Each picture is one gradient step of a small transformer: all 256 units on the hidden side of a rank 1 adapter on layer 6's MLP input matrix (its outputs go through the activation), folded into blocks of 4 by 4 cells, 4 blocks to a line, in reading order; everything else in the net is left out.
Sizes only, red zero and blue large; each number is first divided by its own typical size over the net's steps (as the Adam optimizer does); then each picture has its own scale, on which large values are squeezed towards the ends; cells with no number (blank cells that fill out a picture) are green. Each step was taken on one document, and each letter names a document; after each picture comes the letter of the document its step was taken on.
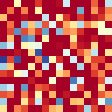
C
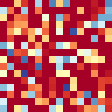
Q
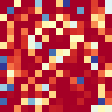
C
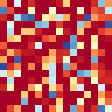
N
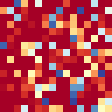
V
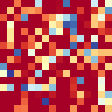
C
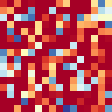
N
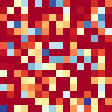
Q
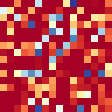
V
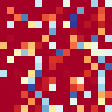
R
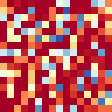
N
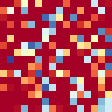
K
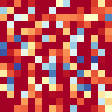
N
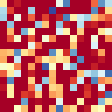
N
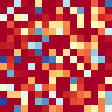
C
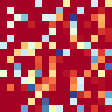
R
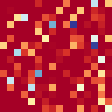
R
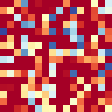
K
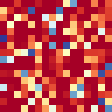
V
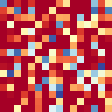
N
